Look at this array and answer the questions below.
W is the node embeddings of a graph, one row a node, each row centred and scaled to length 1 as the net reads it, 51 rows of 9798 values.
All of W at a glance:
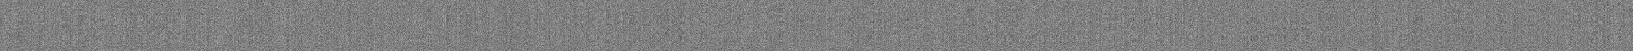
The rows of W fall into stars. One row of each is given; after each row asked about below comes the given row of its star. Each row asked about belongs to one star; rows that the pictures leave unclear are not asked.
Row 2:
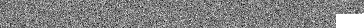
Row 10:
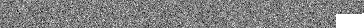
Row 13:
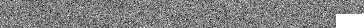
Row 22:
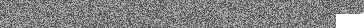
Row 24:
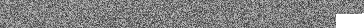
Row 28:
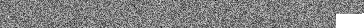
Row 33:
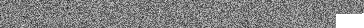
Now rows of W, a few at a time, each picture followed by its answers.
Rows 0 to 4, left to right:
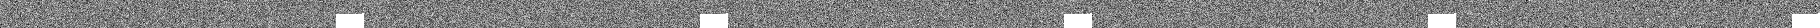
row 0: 24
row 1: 13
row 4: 2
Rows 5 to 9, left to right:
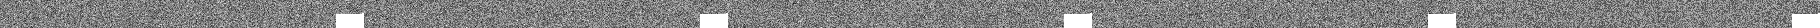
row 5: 22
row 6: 33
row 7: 13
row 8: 22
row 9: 10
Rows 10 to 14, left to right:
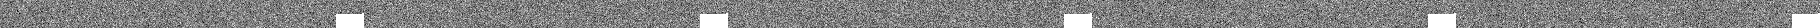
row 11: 24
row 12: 22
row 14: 13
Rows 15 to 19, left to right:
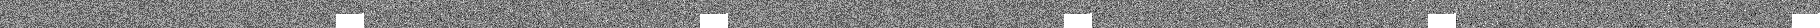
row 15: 33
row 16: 10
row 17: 24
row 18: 24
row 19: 28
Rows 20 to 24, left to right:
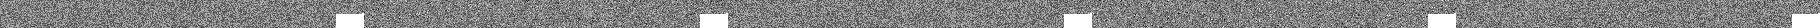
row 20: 28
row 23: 33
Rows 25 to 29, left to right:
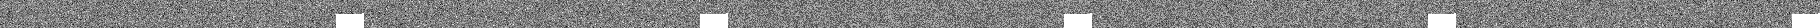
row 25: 10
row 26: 28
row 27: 13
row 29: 2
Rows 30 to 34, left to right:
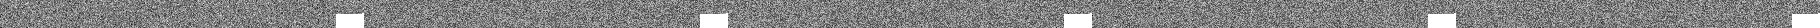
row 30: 24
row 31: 22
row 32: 22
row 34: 10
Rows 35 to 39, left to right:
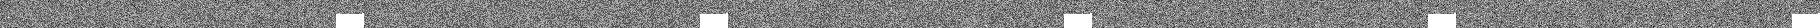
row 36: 2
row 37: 2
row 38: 22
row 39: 2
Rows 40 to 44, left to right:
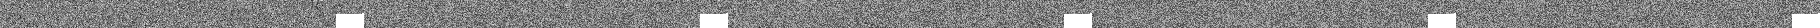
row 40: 24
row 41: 24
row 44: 22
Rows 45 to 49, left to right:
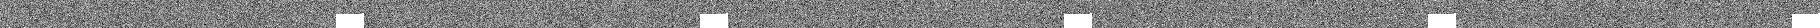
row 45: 13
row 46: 2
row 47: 10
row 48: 13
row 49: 22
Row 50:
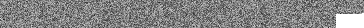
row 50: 24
